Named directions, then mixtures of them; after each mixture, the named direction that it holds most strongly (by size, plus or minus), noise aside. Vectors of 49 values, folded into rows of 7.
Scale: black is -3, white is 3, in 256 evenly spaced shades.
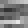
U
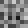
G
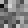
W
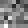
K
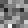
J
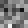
J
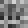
G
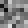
J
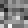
J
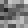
U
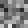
J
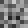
G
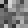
W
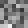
J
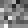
K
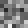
J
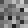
G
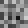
G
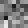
K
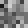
W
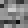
U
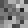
J
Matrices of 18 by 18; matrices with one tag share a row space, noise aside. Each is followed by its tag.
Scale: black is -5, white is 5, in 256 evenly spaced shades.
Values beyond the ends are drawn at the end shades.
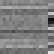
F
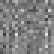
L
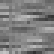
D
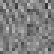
L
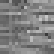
D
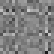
L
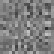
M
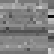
F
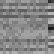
F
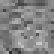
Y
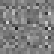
L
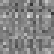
M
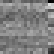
F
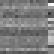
F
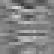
Y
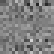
M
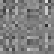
L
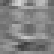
Y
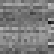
F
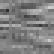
D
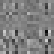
L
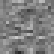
Y
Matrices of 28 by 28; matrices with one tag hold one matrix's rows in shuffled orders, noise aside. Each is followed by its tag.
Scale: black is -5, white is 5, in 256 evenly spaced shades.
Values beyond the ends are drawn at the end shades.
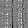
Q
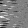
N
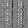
Q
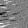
N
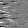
N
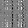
Q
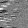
N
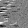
N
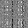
Q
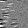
N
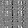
Q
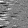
N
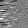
N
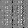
Q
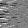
N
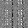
Q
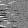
N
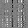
Q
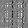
Q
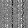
Q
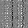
Q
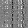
Q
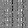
Q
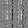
Q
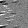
N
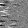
N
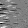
N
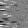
N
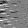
N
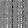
Q
